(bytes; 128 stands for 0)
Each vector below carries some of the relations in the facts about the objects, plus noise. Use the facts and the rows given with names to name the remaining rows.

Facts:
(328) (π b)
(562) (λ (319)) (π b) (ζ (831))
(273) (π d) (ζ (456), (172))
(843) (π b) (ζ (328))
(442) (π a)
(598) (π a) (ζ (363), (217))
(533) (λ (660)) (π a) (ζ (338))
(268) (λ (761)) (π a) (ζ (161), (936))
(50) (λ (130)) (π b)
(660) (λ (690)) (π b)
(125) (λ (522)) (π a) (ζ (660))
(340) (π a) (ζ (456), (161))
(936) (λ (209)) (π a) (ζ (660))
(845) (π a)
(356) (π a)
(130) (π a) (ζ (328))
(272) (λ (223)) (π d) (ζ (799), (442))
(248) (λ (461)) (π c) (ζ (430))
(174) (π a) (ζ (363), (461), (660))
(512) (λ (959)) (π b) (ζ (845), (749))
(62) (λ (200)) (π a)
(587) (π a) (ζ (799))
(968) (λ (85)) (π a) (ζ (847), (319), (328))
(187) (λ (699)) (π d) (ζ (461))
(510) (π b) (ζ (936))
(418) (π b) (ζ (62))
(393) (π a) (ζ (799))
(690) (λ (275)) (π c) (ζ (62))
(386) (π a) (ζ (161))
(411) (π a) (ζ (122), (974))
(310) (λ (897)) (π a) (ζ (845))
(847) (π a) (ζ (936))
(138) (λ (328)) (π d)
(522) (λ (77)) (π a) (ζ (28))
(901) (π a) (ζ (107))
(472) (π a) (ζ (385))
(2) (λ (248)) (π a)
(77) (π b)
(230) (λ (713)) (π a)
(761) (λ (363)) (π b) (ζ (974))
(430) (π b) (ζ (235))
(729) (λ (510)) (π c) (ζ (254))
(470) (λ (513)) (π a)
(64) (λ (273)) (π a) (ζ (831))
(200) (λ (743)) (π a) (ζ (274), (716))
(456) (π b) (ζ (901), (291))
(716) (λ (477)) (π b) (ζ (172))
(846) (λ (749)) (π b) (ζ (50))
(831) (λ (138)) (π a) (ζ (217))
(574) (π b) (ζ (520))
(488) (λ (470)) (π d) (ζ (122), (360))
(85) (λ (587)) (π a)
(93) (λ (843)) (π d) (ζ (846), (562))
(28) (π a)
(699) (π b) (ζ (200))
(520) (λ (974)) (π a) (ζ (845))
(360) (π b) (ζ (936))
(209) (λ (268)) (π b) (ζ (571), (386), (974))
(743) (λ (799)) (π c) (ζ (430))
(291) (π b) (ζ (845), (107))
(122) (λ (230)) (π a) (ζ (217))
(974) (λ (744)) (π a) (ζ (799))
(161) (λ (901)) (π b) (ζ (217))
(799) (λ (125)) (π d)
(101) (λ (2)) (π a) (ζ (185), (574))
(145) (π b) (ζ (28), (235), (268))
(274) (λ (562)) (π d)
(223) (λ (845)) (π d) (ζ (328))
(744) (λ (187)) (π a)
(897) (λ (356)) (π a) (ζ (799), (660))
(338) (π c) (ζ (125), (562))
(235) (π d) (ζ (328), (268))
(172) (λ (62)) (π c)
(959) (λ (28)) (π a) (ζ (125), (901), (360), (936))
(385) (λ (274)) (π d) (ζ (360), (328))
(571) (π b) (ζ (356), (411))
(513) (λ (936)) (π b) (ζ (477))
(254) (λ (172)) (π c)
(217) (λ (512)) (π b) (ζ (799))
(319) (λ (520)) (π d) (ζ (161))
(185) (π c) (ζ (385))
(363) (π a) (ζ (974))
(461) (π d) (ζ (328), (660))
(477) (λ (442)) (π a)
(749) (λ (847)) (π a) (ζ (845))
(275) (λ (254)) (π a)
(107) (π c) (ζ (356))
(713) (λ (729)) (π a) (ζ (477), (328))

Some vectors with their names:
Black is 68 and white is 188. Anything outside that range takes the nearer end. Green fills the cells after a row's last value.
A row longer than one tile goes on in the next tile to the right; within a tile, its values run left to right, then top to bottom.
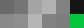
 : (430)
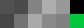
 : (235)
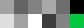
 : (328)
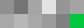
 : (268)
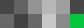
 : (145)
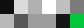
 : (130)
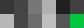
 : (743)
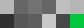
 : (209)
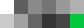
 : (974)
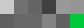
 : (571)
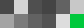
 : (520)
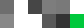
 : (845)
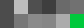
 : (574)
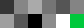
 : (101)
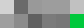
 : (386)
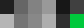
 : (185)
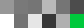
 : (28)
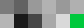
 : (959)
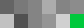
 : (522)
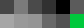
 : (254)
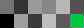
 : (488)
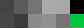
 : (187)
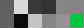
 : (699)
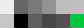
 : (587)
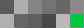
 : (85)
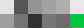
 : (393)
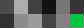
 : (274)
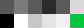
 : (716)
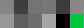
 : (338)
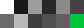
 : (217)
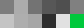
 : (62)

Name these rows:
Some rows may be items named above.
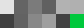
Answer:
(761)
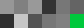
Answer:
(846)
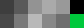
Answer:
(235)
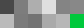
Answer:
(472)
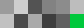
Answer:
(901)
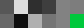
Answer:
(699)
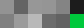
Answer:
(360)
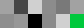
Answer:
(533)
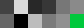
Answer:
(699)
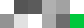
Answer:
(442)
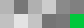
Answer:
(936)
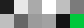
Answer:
(130)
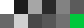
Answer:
(217)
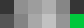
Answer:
(513)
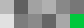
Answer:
(125)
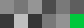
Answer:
(846)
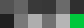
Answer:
(138)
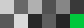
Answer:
(161)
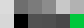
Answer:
(587)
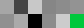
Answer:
(533)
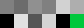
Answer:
(272)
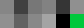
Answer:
(338)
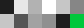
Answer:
(130)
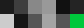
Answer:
(248)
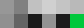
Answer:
(897)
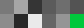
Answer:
(77)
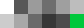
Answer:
(974)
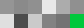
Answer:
(847)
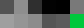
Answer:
(172)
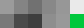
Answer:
(340)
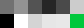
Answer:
(716)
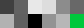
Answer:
(968)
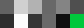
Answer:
(50)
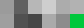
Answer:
(174)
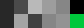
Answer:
(385)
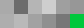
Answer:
(268)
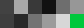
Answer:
(512)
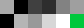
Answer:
(93)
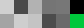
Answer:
(660)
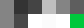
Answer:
(843)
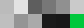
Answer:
(356)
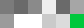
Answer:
(477)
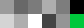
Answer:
(328)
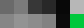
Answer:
(107)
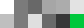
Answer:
(363)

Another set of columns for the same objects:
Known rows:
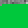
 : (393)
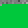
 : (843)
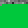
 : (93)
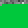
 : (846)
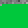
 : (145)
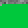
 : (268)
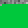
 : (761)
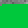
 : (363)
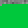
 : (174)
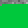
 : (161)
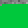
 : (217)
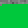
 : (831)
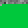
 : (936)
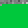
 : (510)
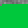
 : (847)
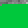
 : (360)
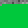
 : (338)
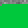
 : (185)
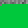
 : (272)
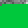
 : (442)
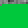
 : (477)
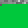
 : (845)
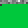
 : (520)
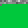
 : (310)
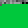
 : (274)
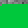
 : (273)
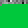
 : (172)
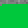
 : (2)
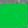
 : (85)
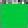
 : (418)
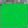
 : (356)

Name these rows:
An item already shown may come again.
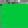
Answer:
(974)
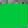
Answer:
(273)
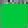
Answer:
(254)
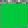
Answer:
(310)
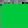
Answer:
(319)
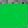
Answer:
(273)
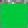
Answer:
(512)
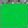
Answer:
(430)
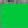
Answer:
(28)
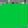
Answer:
(64)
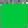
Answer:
(510)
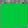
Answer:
(488)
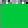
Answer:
(62)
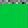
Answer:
(799)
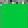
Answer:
(713)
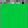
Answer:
(716)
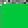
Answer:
(743)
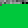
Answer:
(274)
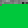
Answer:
(385)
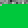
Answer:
(713)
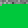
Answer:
(125)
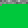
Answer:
(101)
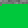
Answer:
(235)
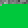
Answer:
(248)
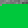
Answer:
(223)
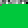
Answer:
(62)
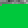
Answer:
(328)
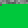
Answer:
(187)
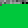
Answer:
(274)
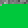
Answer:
(248)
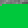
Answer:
(223)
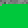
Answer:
(470)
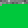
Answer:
(533)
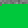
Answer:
(461)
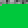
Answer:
(699)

